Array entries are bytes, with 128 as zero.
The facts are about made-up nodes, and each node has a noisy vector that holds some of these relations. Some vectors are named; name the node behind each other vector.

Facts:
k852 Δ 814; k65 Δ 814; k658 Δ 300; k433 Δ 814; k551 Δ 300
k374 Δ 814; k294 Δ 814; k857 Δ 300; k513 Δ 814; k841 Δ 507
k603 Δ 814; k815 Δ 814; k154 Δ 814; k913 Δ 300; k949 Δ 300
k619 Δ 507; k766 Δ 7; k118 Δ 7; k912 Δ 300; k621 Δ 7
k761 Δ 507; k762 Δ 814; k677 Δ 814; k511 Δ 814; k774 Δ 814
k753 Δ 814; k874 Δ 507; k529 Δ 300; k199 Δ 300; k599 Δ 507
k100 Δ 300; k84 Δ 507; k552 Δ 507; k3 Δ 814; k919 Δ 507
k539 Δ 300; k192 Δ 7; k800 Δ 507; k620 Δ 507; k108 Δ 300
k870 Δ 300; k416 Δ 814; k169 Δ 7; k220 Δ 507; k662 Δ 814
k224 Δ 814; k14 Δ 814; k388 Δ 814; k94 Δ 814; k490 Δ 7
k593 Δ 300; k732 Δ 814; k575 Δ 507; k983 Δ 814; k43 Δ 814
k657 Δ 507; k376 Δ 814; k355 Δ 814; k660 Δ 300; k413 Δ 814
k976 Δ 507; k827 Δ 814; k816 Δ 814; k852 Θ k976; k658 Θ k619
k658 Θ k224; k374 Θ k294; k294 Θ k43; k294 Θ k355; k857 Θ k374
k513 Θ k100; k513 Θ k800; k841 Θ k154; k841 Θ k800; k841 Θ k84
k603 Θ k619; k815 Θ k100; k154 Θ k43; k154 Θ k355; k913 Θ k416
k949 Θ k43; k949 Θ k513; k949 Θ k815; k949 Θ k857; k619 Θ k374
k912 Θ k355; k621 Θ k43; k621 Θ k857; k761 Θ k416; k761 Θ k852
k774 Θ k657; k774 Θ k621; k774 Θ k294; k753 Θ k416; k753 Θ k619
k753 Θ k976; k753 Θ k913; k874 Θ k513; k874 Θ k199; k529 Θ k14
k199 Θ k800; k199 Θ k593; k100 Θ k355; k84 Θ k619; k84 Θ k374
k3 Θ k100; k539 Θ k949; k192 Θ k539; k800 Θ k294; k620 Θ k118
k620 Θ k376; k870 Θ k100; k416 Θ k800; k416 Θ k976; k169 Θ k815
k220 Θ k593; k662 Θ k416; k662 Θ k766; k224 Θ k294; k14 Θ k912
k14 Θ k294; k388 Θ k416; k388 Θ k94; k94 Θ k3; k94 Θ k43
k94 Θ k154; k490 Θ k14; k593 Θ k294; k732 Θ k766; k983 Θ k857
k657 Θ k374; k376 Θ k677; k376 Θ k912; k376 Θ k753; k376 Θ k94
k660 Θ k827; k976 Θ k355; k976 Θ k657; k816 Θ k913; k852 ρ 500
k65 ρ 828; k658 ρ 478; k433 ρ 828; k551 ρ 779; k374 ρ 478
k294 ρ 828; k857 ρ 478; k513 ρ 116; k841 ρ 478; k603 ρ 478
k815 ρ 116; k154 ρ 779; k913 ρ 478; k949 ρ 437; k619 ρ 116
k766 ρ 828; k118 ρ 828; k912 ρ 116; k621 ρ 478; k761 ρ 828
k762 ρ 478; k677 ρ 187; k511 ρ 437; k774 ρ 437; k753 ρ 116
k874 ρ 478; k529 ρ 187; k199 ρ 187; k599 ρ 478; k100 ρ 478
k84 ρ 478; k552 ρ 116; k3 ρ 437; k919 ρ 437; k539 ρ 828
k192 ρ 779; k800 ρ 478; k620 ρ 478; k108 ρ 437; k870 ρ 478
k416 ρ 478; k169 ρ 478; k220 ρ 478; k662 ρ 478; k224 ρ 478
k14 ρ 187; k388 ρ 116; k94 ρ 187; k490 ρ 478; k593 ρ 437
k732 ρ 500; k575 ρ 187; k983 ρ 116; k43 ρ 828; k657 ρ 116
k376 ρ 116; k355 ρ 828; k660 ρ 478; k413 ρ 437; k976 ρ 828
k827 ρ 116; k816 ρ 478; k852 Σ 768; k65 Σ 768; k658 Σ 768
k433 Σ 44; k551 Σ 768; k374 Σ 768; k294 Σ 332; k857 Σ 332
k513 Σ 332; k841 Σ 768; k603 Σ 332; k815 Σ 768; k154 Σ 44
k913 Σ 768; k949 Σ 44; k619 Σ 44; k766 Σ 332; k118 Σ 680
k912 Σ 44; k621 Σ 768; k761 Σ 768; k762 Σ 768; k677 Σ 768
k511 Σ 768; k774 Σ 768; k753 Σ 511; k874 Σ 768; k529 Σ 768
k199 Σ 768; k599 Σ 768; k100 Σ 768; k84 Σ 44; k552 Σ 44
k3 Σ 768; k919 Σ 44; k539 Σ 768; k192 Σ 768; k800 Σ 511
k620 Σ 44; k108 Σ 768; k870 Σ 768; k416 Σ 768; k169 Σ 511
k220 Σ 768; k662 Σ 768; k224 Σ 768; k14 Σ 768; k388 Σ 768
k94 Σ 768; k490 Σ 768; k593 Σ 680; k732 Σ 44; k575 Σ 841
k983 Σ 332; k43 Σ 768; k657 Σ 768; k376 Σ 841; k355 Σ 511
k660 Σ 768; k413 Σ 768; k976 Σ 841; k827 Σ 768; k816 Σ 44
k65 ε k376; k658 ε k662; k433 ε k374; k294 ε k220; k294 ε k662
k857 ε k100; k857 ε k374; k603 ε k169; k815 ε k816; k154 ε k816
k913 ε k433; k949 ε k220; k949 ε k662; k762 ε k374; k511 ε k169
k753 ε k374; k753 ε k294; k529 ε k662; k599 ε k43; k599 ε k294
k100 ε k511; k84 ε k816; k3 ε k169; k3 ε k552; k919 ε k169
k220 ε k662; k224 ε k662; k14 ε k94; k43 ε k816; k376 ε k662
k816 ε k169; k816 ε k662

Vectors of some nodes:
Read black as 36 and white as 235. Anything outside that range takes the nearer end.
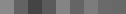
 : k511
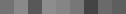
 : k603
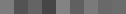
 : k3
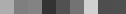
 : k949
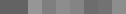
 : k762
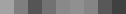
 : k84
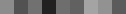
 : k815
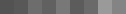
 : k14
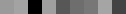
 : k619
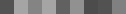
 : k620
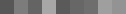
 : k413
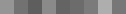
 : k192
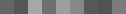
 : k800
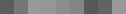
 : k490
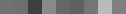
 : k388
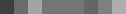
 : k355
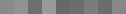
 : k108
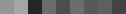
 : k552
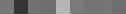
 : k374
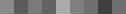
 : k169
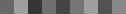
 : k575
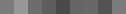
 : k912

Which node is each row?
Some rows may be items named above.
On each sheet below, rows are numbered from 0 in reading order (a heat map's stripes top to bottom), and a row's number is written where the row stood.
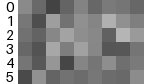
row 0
k511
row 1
k662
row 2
k852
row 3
k800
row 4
k43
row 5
k433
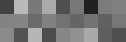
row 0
k766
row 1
k199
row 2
k220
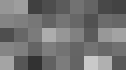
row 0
k919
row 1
k593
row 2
k416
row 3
k199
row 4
k753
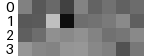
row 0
k3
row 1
k294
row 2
k762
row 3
k913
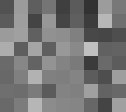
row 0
k513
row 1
k983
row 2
k857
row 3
k658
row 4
k603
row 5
k870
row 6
k816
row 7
k870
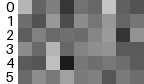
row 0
k529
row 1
k43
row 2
k976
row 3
k599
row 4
k294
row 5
k761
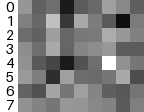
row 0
k154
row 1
k100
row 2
k65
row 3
k599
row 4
k376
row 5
k657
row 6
k800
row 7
k913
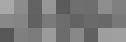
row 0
k551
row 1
k199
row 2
k732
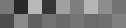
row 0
k224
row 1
k433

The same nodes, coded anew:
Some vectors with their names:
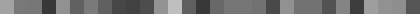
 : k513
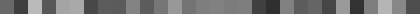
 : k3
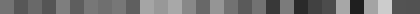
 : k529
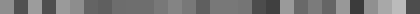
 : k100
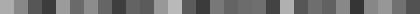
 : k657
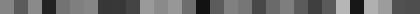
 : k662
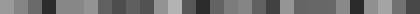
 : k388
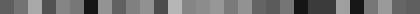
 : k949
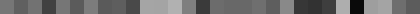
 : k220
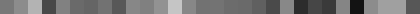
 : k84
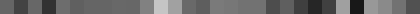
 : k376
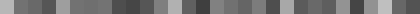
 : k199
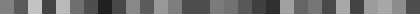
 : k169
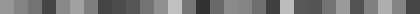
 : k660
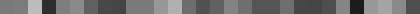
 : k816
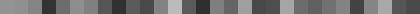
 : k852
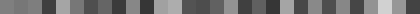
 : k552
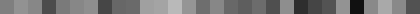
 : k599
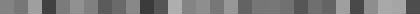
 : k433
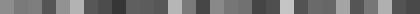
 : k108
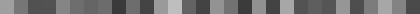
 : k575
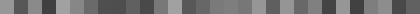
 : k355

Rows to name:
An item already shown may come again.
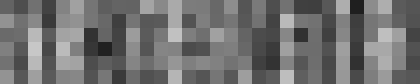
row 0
k65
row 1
k118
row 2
k919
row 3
k169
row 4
k3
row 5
k593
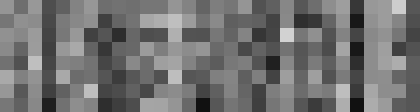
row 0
k913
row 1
k599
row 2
k192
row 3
k43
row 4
k603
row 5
k766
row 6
k374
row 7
k662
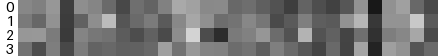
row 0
k815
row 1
k762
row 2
k620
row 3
k294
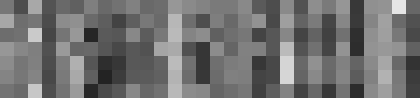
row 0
k857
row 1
k761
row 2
k154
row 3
k800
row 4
k551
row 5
k551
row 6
k154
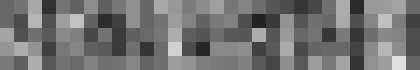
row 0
k753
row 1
k511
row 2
k976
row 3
k732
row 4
k857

